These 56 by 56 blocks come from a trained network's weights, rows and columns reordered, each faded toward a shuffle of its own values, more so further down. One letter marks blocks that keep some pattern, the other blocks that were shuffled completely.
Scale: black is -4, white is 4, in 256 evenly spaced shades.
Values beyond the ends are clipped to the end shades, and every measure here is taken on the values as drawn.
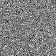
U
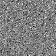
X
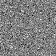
X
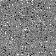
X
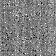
X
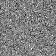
U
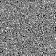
X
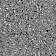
U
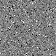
U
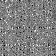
X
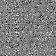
X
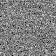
U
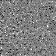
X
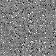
X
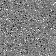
U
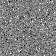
U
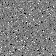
U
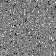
U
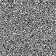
U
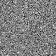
X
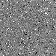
U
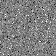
U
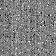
X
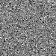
X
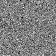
U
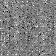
X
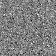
U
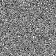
X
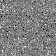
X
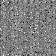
X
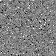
U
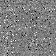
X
